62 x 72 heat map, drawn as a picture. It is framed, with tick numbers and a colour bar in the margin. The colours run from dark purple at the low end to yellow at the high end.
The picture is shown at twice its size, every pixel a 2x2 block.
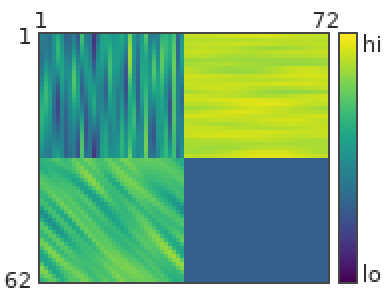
It is made of 2 by 2 panels. Panel 1,1: middling, streaked downward, strong in contrast. Panel 1,2: very high, streaked across, faint in contrast. Panel 2,1: high, slanting down to the right. Panel 2,2: low, flat.
